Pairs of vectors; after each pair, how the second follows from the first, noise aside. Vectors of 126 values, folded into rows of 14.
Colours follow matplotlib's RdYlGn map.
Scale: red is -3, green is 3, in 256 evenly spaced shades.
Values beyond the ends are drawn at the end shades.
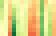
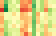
wrapped around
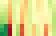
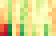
negated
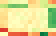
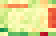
negated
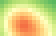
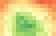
negated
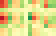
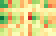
negated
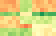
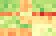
negated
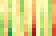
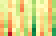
negated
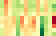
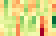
negated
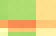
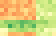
negated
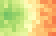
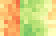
wrapped around
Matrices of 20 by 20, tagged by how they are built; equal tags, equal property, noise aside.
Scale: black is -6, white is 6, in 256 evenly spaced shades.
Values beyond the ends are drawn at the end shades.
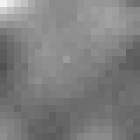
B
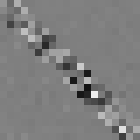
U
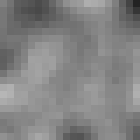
B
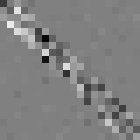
U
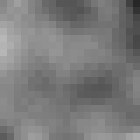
B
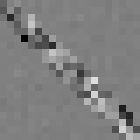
U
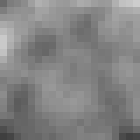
B
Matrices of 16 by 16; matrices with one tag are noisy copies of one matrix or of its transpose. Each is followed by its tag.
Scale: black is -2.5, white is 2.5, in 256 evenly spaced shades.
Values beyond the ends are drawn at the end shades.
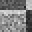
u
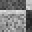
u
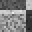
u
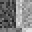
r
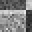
u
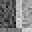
r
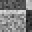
u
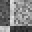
u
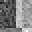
r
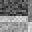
r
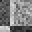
u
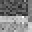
r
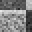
u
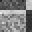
u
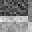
r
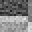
r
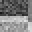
r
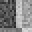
r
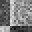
u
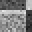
u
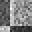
u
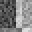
r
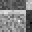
u
